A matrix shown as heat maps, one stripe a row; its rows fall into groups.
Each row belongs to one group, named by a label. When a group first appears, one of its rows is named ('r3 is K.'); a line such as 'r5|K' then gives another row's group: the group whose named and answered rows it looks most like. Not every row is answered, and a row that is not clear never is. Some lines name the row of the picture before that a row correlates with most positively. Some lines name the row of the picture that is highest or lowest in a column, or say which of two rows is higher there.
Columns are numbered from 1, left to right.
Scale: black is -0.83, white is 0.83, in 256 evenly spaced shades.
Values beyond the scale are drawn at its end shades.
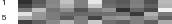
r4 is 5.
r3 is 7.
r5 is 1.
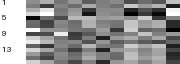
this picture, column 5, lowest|4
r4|7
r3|7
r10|1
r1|7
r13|1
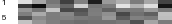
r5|7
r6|5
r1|1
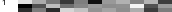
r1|1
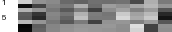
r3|1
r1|5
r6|1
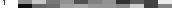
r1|7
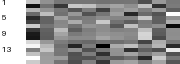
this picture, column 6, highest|6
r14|1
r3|1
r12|1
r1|5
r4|7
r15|5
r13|7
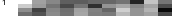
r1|5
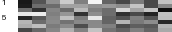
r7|7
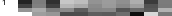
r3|7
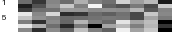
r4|5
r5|5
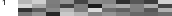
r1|7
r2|1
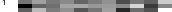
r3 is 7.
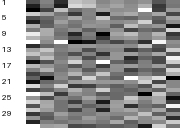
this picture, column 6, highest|16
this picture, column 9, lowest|24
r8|7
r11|5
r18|7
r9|1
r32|5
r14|1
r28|1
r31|7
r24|5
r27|7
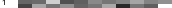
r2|7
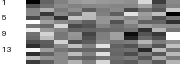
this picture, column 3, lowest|5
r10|7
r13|5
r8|5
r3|7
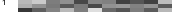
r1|7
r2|1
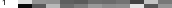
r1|5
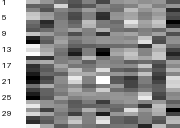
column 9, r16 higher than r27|Yes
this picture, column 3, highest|2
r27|5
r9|1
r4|1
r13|1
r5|1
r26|1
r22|7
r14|1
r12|5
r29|1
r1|1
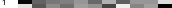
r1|7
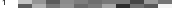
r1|5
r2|7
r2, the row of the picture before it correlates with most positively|1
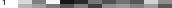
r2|1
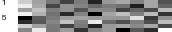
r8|7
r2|5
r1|1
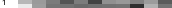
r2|5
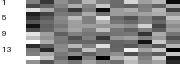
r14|7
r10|1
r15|1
